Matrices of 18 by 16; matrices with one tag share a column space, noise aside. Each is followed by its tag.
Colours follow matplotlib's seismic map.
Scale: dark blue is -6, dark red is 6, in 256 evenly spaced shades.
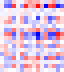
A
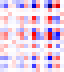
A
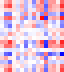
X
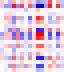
A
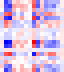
X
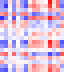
X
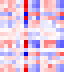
X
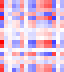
X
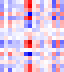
X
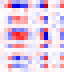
A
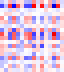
A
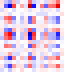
A
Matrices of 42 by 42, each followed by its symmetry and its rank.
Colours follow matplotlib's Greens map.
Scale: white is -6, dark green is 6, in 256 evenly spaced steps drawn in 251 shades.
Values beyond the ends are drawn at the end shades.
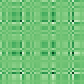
symmetric, rank one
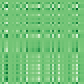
neither, rank one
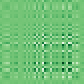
symmetric, rank one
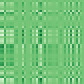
neither, rank one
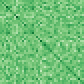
symmetric, rank five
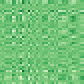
neither, rank three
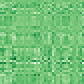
neither, rank three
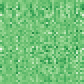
neither, rank five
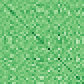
symmetric, rank five
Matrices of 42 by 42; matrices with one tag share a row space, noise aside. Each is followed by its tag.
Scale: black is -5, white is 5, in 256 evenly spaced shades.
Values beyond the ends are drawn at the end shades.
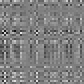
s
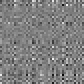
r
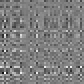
s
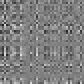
s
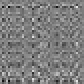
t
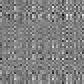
r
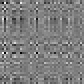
s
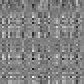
t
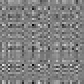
t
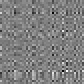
r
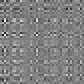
s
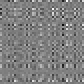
r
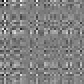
s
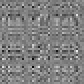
t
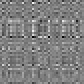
t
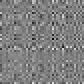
r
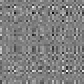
r
